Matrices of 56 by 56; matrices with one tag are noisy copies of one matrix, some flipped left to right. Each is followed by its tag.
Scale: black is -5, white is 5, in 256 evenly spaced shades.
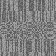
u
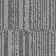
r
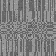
u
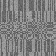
u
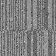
r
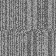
r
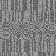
u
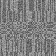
u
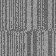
r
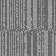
r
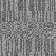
u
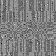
u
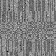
u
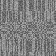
u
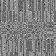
u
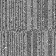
r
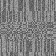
u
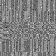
u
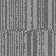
r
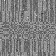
u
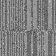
r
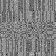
u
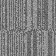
r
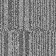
r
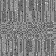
u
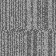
r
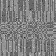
u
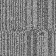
r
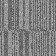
r
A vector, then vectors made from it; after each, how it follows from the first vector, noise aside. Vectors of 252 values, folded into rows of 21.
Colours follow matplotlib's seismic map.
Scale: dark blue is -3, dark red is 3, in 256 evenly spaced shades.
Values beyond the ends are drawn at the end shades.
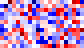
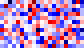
sign-scrambled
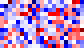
sign-scrambled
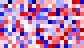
sign-scrambled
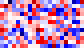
negated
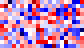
negated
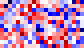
sign-scrambled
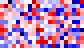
negated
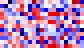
sign-scrambled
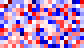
sign-scrambled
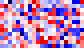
negated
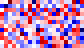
sign-scrambled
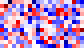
sign-scrambled
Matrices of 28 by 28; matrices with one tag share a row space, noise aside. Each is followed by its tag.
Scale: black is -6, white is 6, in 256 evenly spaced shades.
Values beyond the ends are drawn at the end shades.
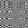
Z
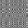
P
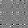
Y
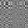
Z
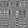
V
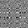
V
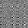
Y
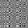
V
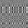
P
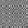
P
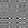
V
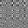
Y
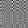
Y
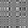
V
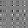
Y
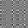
Y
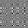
Y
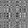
V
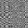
Z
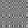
P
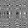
V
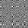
Y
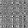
Y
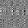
Y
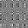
Y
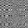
Z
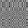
P
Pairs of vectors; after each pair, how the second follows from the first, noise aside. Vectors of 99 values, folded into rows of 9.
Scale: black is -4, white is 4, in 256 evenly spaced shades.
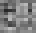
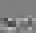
partly zeroed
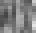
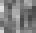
reversed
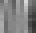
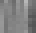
shrunk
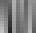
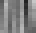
reversed
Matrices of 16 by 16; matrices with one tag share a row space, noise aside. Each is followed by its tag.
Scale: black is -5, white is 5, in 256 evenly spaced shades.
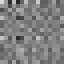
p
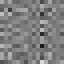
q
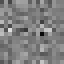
q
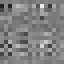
q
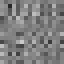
p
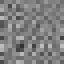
p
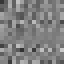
p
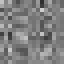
q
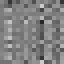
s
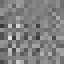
p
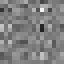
q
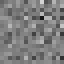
s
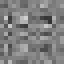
q
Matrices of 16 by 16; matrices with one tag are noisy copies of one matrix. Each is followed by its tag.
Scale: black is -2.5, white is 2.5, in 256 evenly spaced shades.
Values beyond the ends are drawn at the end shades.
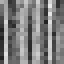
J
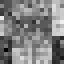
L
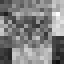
L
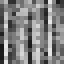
J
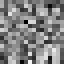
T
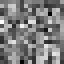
T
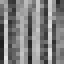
J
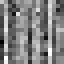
J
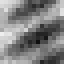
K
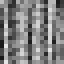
J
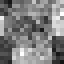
L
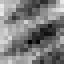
K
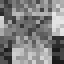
L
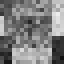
L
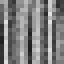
J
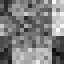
L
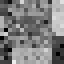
L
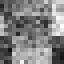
L
